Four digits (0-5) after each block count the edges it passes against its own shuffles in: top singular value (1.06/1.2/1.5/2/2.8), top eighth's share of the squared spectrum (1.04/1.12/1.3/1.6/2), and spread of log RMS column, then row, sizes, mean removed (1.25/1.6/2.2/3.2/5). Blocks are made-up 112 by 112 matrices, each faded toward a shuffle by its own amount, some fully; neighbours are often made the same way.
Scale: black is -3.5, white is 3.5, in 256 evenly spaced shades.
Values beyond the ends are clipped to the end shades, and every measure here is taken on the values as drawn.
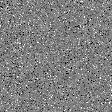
2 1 0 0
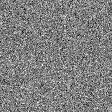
2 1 0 0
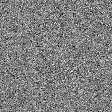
1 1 0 0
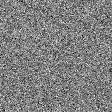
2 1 0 0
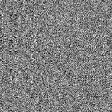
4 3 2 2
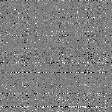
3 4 3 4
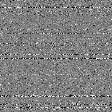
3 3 0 4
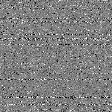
2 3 0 3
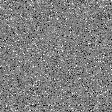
1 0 0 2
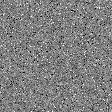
0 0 0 0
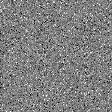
0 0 1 0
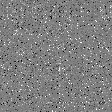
3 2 0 0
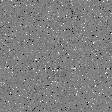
2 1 0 0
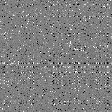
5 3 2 2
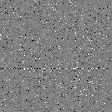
4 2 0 1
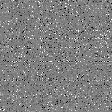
4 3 1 2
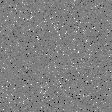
0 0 0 0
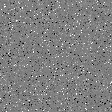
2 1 0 0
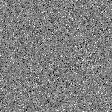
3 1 0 0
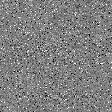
3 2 0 1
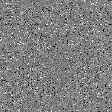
3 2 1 1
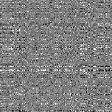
5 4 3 3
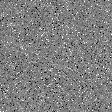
1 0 0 0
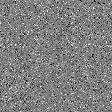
3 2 0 1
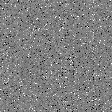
3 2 1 0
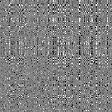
5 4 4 3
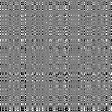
5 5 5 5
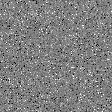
3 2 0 0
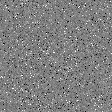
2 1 0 0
